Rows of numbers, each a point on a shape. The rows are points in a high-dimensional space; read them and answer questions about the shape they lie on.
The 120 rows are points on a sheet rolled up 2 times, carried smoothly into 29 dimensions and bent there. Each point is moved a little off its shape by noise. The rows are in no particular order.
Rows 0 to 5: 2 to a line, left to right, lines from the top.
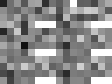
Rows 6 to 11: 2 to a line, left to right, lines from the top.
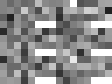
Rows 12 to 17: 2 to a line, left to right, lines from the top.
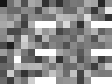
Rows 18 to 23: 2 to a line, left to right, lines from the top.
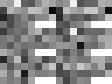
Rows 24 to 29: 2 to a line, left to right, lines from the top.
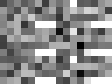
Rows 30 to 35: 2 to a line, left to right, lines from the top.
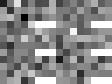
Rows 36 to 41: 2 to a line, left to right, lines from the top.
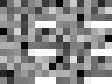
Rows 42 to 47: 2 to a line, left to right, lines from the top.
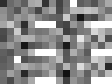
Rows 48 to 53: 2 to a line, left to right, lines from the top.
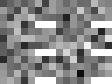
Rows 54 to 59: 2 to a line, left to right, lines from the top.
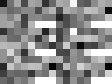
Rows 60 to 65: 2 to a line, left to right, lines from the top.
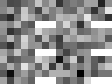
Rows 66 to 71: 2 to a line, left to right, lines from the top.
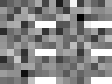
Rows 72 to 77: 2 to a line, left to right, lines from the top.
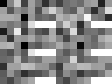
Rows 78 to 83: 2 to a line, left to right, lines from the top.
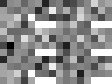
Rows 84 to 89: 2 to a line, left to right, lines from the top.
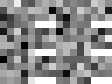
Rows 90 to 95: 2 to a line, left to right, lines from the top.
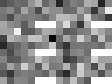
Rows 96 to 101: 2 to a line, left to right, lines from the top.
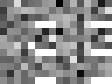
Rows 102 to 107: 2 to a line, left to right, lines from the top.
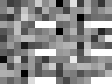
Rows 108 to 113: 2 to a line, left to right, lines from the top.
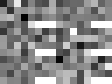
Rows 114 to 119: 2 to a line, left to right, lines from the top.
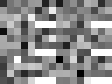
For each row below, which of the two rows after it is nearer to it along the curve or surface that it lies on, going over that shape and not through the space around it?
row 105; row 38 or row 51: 38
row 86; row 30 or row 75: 30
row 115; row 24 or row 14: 24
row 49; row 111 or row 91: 111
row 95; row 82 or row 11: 11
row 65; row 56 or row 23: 56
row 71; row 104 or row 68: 104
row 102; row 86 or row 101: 101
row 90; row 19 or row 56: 19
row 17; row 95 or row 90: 95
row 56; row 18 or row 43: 43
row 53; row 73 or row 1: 1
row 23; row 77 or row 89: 77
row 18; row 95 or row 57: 57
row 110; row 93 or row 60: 60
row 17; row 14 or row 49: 14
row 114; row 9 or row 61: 61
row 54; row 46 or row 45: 46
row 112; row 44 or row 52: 44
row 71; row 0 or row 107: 107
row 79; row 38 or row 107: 107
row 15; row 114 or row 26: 26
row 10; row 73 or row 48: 48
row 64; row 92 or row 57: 92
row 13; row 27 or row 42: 27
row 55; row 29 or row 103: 29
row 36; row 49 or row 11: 11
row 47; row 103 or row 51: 103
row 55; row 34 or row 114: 34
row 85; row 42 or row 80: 80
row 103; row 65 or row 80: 65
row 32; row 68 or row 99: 68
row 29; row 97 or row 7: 7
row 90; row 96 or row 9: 96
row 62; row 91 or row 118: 118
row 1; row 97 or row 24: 97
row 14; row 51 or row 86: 86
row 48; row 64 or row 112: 64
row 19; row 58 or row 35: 58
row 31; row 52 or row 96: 96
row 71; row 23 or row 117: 23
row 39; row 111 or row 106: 111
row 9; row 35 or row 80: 35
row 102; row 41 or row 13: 41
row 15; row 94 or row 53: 94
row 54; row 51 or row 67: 67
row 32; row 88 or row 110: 110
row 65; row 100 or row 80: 80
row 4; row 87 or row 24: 24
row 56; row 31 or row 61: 61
